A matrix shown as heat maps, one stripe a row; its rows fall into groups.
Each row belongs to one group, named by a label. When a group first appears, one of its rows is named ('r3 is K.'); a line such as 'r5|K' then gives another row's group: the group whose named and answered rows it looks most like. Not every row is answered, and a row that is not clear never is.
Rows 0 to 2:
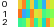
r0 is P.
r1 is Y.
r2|P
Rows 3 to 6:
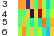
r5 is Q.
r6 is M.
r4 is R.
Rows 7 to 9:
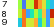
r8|Q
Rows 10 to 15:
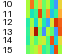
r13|M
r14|Q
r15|P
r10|M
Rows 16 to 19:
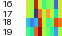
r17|Y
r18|P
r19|M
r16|M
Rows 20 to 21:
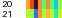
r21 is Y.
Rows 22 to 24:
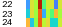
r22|M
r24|Y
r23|P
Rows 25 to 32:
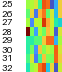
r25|R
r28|Y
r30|P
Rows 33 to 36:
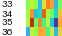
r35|M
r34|Q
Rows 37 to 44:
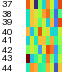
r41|Q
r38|R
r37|Y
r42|R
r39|Q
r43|Y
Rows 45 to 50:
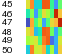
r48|R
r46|P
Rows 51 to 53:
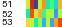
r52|M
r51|Q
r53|P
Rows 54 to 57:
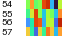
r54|R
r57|Y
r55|M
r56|M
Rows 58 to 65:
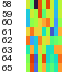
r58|Y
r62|Y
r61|M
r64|Q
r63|P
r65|Q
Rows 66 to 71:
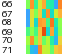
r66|Q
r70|M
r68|Q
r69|Q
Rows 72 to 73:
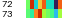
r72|Q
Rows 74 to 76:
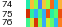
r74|Q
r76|M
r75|Y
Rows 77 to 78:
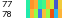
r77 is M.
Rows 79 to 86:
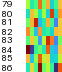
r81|M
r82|P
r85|Y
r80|Q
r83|R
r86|M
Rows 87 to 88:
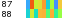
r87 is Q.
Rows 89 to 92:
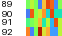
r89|R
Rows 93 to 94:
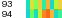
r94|R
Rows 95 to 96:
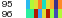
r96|R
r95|M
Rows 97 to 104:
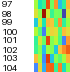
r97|Y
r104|Q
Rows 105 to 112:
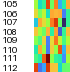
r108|Y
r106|R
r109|R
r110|Q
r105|Y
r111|M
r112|Y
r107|R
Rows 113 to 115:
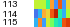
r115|P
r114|R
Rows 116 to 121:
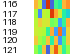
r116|P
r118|M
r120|Y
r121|R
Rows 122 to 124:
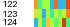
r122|Y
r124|P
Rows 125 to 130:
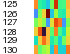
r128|Y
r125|Y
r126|M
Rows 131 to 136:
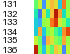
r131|P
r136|Y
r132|R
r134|P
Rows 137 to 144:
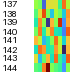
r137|P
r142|M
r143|Y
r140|Q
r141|Y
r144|M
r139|Q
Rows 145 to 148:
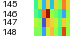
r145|P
